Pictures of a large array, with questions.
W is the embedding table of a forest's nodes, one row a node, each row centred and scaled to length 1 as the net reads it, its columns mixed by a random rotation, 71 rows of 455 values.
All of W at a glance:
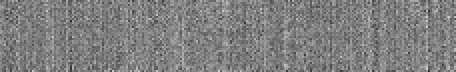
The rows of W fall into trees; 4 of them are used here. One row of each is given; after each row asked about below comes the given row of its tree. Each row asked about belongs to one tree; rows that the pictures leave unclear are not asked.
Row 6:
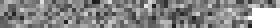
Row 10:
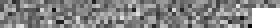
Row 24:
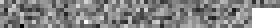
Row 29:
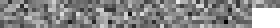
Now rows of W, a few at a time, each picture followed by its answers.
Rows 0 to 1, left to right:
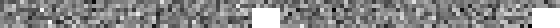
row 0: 10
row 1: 10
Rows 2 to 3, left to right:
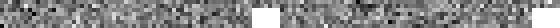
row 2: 10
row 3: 29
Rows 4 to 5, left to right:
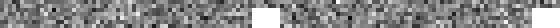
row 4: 10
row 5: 24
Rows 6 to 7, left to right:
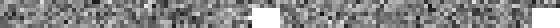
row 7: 24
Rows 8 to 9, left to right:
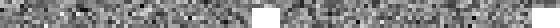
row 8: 29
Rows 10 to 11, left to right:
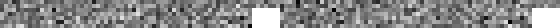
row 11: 10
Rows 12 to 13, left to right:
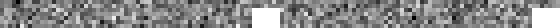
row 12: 10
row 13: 6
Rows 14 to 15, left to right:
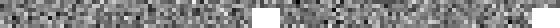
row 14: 24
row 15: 10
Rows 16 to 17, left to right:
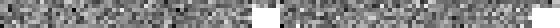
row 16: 6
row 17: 6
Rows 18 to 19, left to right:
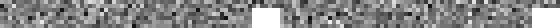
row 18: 24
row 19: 24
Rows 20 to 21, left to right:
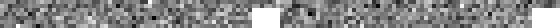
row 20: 6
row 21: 6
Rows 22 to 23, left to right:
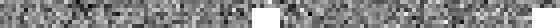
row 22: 29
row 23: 6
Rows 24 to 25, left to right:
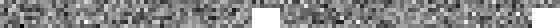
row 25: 10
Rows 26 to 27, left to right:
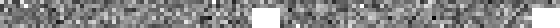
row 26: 10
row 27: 6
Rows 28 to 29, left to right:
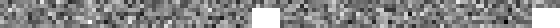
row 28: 24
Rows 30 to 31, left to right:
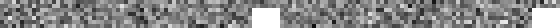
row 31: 24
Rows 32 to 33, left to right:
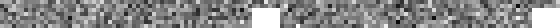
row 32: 24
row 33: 6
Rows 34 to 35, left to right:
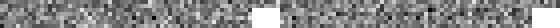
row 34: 6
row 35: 24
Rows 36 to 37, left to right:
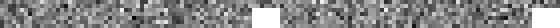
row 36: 6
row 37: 24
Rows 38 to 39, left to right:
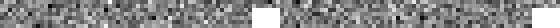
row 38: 6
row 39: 10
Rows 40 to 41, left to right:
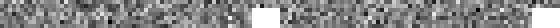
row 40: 29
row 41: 24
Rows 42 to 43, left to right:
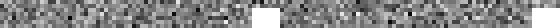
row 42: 24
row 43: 29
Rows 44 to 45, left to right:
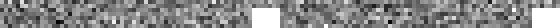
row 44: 10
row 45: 29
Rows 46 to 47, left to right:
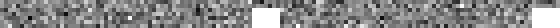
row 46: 24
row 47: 6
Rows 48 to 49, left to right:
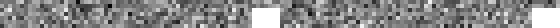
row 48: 29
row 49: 6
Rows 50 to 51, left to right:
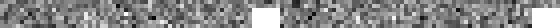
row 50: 6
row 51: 10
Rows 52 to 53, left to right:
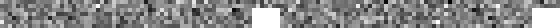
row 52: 24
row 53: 24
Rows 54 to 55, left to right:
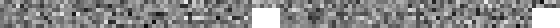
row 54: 29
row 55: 24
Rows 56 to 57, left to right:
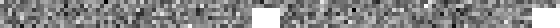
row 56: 24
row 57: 6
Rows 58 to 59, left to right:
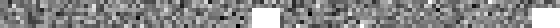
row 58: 24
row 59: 6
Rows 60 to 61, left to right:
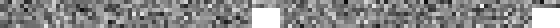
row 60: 29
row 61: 24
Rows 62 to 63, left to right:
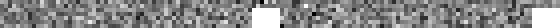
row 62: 24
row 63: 10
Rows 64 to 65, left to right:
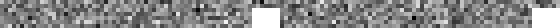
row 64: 24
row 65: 6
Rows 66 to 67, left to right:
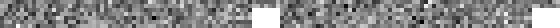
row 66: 6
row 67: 6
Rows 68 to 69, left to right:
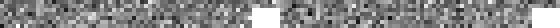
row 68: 6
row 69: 6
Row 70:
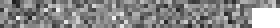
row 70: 10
